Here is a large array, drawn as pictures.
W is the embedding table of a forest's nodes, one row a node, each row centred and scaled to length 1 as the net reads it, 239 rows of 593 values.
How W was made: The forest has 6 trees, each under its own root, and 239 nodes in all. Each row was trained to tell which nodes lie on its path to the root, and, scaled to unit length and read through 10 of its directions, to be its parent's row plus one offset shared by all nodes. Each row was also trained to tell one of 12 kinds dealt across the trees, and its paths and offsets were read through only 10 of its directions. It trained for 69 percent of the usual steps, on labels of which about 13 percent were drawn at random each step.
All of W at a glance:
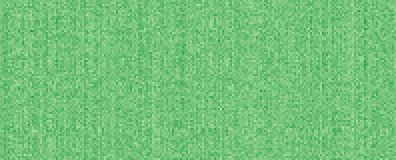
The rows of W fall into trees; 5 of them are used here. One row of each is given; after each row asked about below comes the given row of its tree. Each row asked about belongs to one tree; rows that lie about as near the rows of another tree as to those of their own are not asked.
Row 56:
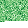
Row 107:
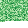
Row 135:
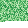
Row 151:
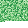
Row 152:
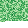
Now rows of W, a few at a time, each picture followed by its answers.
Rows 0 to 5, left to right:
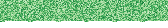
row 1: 56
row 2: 152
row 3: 56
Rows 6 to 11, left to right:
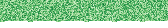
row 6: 107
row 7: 107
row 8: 107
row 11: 152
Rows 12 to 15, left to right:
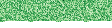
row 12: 135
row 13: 135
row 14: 152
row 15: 152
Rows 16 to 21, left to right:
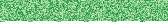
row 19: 107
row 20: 107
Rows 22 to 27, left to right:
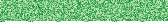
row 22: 56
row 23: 152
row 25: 107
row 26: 152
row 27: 135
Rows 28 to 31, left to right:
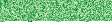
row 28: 135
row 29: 56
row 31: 135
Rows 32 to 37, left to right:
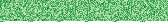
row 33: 152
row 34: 135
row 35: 135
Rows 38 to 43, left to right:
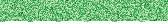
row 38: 151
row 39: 135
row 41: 107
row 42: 107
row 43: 152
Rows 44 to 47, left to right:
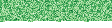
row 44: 135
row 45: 152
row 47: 151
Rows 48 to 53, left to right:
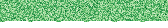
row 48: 135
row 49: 107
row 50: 135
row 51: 107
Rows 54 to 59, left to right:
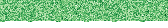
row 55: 135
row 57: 151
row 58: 107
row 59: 56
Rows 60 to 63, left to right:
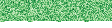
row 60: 107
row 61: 135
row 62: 152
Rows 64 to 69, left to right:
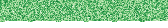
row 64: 135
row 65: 135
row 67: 107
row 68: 107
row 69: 56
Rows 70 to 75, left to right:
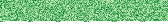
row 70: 152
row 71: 135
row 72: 56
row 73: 152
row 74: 107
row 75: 152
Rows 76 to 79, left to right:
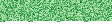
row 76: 56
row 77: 107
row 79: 135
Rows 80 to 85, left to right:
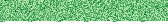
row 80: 152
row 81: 56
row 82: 135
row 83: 135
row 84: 152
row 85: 107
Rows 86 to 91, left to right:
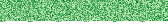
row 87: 107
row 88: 152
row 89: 152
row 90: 135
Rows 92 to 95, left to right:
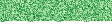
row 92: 135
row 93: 107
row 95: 152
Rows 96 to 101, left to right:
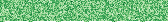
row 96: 135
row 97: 135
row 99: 151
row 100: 135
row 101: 135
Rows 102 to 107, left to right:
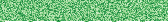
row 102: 151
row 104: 56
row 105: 135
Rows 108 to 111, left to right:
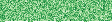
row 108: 152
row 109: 151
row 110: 152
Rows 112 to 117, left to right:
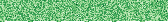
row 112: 56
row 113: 56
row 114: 152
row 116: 107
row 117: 56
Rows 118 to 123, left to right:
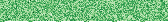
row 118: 56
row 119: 107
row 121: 152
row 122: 56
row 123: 151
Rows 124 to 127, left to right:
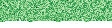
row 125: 56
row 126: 135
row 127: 135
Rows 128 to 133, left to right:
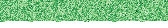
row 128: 135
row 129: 152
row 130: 152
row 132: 135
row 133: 152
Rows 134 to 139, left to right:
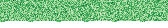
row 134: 151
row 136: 107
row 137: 107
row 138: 135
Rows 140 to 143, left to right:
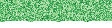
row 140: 107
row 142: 135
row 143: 56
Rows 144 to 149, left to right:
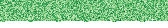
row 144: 152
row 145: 56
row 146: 56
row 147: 135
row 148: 56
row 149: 152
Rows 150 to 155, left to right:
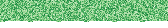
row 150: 151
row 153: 152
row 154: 152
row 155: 56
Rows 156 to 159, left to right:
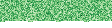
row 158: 107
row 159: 152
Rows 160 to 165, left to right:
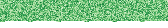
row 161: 56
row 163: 151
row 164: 135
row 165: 56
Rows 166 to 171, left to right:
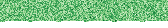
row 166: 152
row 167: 135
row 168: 152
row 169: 56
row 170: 56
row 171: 152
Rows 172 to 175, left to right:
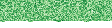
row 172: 152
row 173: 107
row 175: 152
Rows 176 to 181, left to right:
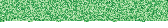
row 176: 56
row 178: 152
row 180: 135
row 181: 152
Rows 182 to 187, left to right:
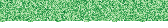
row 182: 135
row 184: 56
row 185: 152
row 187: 135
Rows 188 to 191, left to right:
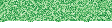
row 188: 135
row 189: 152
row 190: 135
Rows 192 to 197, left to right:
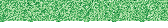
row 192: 135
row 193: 152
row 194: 135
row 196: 56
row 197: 56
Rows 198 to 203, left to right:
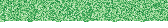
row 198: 152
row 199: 56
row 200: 152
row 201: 56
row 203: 56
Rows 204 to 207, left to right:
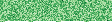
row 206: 107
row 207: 135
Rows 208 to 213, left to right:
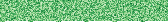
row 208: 135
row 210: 152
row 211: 56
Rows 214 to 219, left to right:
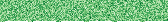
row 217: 107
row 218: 152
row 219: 135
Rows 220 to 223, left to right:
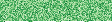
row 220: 152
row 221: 56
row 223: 56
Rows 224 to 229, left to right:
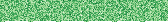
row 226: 152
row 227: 135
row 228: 152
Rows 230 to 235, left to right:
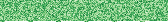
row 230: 56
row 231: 56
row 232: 56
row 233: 56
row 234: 135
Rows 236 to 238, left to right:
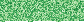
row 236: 152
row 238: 135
